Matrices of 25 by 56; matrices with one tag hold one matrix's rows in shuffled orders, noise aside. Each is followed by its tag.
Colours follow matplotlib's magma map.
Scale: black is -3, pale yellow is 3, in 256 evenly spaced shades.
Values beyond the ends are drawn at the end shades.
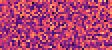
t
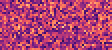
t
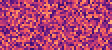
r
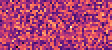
t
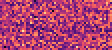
t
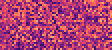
t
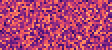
r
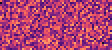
r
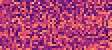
t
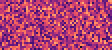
r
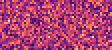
r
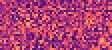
t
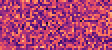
t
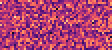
t
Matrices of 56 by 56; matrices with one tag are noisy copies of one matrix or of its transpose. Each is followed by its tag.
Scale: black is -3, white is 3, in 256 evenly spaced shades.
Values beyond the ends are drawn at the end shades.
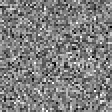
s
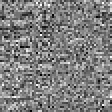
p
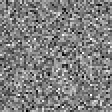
s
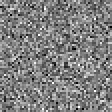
s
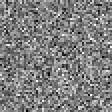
s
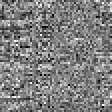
p
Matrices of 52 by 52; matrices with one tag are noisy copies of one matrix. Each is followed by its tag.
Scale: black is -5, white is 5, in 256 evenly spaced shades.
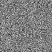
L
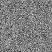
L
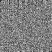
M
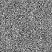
L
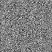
L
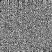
M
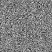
L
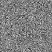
L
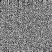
M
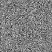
L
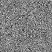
L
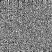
M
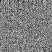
M
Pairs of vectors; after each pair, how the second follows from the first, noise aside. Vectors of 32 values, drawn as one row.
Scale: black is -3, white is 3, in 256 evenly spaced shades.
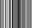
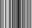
copied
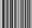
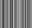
shrunk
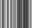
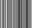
partly zeroed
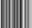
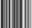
copied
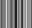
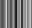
copied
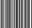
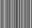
shrunk
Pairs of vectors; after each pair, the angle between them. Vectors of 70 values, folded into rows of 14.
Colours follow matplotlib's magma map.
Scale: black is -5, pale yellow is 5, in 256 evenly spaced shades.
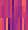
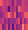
partly aligned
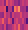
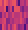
partly aligned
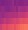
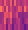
partly opposed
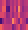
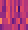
nearly opposite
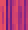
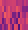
orthogonal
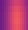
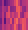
partly aligned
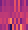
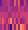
nearly parallel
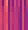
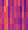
nearly parallel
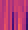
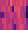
partly aligned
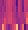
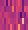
orthogonal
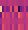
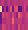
nearly parallel
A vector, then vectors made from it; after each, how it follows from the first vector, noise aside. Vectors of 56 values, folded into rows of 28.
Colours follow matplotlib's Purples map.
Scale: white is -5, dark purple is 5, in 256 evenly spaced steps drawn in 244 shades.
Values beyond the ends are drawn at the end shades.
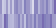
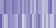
reversed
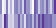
scaled up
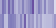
negated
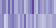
negated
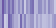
negated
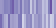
reversed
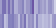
negated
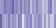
reversed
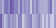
reversed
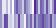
scaled up
